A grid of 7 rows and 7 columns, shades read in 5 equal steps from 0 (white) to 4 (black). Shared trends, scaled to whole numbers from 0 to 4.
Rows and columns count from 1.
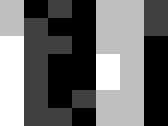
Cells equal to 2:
0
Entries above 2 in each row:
4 4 4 4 4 4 4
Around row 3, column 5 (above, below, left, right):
1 0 4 1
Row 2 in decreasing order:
4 4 3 3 1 1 1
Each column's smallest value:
0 3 3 3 0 1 3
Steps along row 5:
up up same down up up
